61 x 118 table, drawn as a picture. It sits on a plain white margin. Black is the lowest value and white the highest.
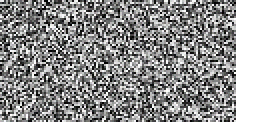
Mirror symmetry: none. Average level on the scale: 50%. Histogram: flat. Grain: fine. Slope: none.
